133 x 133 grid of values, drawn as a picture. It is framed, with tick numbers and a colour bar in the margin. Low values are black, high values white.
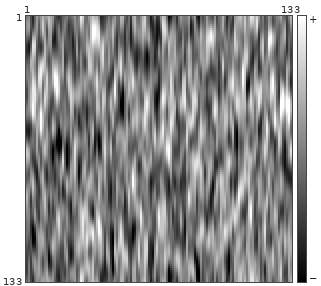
The values follow a bell shape. The grain runs up and down. Overall the values sit about 50% of the way up the scale. No overall slope runs across the table.
